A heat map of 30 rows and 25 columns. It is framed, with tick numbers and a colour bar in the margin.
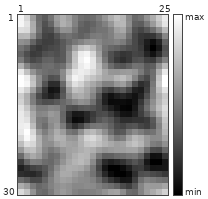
Lone odd cells: none. Grain: blotchy. Average level on the scale: 50%.
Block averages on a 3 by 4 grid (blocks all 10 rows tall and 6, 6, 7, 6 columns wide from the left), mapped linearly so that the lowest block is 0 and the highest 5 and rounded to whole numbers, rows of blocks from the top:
2 4 3 1
5 2 0 2
3 5 1 1
